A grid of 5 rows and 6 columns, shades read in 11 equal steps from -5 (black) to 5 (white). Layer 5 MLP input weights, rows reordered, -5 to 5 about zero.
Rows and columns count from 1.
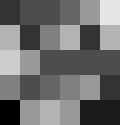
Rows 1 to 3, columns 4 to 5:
-1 1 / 2 -3 / -2 -2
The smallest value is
-5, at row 5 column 1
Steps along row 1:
up same up up up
